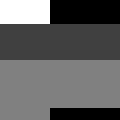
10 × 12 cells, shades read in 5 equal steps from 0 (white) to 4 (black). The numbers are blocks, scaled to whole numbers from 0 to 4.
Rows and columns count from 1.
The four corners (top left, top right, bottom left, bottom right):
0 4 2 4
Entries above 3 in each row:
7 7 0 0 0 0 0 0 0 7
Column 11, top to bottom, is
4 4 3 3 3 2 2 2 2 4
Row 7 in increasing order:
2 2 2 2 2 2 2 2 2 2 2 2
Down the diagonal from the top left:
0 0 3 3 3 2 2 2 2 4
